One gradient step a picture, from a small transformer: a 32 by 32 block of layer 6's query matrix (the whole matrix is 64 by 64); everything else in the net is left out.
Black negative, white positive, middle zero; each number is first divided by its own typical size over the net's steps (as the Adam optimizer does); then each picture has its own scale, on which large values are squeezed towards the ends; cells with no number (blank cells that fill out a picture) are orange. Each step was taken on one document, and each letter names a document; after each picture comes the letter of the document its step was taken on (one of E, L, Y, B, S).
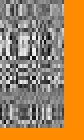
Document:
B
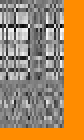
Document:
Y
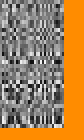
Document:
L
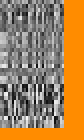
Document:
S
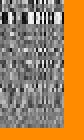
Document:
S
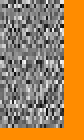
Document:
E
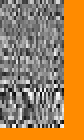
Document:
L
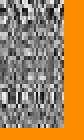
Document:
S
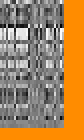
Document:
Y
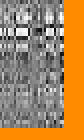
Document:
Y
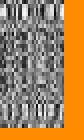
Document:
S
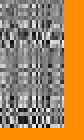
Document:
B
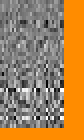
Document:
E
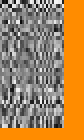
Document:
L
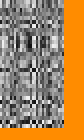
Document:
B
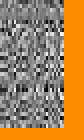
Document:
E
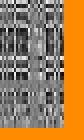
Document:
Y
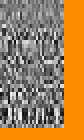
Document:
S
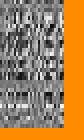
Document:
Y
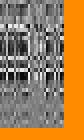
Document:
Y
